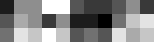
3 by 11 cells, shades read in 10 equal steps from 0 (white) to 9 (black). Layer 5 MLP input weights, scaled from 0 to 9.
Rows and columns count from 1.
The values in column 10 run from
2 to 4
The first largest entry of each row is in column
1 8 6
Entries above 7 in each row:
1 3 0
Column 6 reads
6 8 6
